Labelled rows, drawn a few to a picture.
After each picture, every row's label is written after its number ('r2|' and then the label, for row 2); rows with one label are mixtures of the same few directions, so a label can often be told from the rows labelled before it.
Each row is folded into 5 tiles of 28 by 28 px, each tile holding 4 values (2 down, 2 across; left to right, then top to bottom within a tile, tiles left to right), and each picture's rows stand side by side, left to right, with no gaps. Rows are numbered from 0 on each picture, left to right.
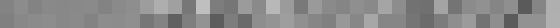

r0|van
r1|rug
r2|van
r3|van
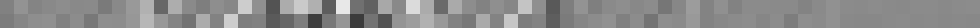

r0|van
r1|van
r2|rug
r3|van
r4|van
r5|van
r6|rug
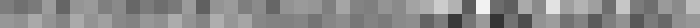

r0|rug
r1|rug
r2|rug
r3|rug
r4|rug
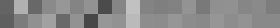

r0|van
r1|rug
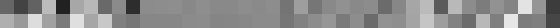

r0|rug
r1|rug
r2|van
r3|van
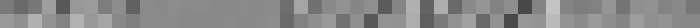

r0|rug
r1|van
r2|van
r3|van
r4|rug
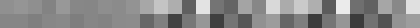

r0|rug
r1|rug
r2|rug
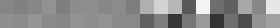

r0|rug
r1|rug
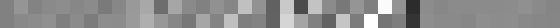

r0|van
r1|van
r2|van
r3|van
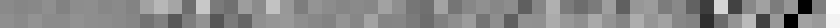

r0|rug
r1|rug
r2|van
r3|van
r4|rug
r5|van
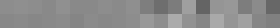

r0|rug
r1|rug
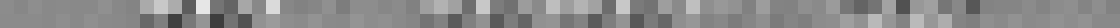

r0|van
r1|rug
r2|rug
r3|rug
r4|rug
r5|rug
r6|rug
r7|rug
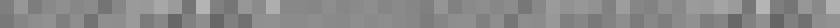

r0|van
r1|rug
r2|rug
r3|van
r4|rug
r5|rug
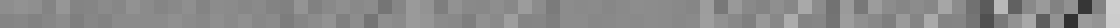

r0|rug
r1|rug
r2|van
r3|van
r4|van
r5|van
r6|van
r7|van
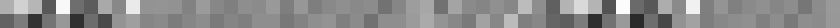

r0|rug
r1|rug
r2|van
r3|van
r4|rug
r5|van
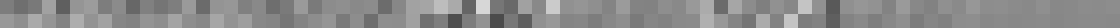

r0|rug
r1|rug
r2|van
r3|rug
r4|rug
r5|van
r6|rug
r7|rug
